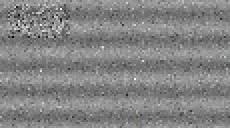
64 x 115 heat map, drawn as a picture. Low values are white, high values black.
Average level on the scale: 50%. Roughest part: top left. Stripes: horizontal, repeating 5 times. Odd patch: rougher, in the top left.
